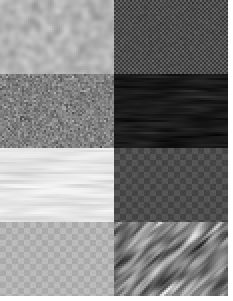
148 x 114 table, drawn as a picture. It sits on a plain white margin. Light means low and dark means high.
The table splits into 4 rows of 2 panels. Panel 1,1: low, blotchy, faint in contrast. Panel 1,2: high, checkered. Panel 2,1: middling, fine-grained. Panel 2,2: very high, streaked across, faint in contrast. Panel 3,1: very low, streaked across, faint in contrast. Panel 3,2: high, checkered, faint in contrast. Panel 4,1: low, checkered, faint in contrast. Panel 4,2: middling, slanting up to the right, strong in contrast.
